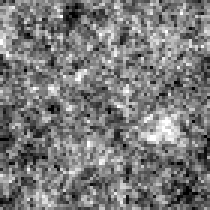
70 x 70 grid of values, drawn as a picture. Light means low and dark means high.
The halves do not mirror each other. No regular stripes run through it. No single row or column stands out from its neighbours. No overall slope runs across the table. Overall the values sit about 50% of the way up the scale.
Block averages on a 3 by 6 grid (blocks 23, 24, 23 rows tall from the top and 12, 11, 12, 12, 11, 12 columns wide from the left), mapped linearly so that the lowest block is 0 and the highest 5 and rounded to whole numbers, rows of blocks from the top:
2 3 3 1 1 2 | 3 2 2 2 0 3 | 4 2 2 2 3 5
